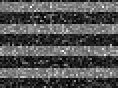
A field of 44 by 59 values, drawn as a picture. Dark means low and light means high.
Average level on the scale: 30%. Stripes: horizontal, repeating 4 times. Slope: none.
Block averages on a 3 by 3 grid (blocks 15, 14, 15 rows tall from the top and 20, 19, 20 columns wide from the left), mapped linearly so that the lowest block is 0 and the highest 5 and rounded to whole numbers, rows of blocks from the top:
555 / 444 / 000
